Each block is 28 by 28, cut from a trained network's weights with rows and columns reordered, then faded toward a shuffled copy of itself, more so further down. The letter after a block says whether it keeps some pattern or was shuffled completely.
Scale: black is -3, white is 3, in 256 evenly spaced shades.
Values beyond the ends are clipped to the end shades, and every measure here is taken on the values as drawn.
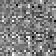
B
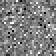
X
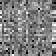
B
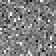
X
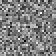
B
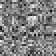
B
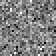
X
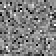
X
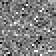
X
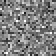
X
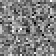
B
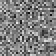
B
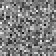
X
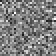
B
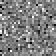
X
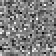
X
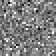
X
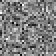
B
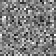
B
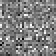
B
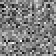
B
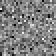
X
